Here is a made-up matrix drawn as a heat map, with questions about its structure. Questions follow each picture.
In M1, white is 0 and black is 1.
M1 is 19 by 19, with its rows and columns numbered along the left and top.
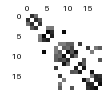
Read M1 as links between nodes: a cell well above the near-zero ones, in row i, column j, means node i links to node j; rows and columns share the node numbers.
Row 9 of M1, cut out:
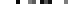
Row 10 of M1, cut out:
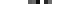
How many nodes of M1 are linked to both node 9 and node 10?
4
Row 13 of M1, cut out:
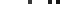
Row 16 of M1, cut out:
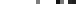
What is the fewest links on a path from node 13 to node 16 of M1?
2
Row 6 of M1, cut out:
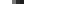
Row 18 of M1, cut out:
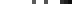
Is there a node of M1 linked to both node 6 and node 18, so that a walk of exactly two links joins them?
no
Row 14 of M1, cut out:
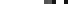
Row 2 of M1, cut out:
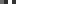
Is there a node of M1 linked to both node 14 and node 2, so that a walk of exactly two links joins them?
no
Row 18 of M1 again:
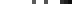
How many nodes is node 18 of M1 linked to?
5
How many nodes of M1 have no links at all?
0
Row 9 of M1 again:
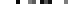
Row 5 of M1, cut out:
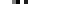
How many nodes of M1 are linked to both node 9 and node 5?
1
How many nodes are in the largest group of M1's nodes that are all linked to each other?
5
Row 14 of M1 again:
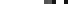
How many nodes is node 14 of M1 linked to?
4
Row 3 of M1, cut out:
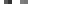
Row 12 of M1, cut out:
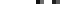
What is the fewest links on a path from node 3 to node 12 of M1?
4
